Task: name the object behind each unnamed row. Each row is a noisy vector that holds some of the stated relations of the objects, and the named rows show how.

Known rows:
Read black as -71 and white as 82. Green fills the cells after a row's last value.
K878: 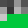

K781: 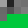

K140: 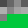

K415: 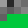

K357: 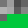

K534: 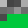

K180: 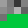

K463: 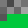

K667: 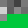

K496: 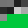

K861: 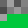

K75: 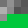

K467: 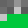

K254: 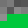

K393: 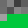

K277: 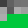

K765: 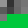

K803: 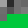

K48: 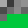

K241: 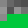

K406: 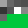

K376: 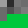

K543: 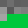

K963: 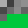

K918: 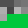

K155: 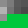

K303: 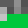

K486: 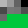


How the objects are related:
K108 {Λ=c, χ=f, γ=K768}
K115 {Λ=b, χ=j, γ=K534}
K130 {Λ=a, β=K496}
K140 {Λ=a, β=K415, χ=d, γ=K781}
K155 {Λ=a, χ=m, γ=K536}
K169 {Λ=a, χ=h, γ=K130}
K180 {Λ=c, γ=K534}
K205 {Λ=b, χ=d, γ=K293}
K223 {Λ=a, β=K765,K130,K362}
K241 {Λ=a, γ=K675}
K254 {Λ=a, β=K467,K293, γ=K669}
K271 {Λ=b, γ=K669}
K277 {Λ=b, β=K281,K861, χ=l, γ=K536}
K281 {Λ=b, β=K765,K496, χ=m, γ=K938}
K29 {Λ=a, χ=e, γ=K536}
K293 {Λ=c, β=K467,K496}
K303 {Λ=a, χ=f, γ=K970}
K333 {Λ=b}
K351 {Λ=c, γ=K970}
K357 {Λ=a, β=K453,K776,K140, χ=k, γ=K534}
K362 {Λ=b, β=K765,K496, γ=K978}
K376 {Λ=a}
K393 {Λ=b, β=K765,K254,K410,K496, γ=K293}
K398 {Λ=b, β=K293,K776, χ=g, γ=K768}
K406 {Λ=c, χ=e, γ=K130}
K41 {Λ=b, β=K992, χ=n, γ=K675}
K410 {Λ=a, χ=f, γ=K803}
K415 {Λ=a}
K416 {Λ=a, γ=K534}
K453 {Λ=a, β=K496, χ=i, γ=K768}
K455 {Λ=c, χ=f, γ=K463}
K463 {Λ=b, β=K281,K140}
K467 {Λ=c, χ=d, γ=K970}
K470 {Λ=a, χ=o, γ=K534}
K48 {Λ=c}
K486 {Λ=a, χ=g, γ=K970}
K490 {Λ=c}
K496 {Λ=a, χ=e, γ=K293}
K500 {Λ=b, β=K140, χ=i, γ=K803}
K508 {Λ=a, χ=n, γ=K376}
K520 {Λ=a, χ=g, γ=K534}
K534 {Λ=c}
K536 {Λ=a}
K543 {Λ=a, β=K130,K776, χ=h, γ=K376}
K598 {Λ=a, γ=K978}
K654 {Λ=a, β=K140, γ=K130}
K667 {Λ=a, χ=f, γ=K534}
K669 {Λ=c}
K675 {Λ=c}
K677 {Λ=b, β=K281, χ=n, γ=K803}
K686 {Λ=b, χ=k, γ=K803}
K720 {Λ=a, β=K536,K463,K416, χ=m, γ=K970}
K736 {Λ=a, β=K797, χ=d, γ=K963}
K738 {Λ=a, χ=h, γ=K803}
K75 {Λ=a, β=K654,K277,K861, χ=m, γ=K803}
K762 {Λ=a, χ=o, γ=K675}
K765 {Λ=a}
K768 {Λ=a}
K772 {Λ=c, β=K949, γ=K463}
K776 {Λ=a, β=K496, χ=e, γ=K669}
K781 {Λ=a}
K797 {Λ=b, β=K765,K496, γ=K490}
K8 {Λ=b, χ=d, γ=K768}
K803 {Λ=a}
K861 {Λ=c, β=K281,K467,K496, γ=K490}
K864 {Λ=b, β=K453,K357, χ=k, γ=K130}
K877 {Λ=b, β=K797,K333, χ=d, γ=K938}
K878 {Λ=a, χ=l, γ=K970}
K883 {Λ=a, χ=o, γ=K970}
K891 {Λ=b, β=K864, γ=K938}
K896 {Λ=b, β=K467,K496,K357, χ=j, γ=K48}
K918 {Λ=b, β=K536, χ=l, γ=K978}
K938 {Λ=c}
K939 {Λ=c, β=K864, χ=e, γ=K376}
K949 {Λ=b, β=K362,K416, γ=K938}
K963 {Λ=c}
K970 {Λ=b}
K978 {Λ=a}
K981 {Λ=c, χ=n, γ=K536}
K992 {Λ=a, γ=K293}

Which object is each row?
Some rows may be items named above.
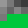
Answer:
K762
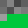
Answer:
K393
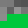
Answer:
K949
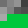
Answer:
K720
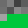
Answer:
K393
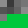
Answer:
K223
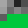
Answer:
K470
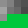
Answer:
K686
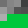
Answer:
K720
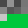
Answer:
K453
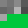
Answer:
K351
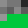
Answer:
K883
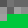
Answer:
K677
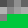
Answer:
K140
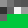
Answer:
K939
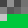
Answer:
K453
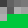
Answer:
K277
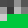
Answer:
K878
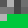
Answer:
K281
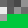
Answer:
K115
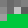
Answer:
K981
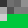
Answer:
K896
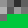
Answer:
K416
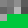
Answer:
K351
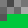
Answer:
K463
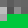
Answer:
K410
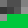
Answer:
K130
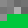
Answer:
K772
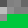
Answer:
K500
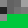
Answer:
K293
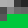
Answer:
K398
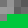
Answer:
K864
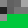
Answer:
K293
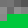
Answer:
K891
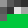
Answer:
K29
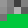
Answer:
K180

